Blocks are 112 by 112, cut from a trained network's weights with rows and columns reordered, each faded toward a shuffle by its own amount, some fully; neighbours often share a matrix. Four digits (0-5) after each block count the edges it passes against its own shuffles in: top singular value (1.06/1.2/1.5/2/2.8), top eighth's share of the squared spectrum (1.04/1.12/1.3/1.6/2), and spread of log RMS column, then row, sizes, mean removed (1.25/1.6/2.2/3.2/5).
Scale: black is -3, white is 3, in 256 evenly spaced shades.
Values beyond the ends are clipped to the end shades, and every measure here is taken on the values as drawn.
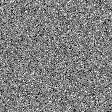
0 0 0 0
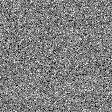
0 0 0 0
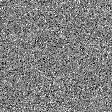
0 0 0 0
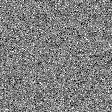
0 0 0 0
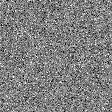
0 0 0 0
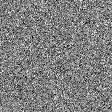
1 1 0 0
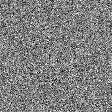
2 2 0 0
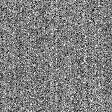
2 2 1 0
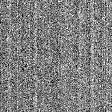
3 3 1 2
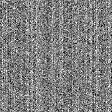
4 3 2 2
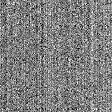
3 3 1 2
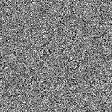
3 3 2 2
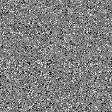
2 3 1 3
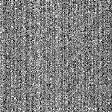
4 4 1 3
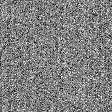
1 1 0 0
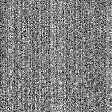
4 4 0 3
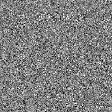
3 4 2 2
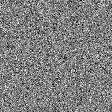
1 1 0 0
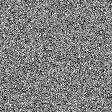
1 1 0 0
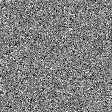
1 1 0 0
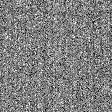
2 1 0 0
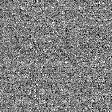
2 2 2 0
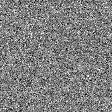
1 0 0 0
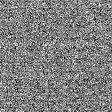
2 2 2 0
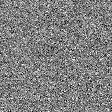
1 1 1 0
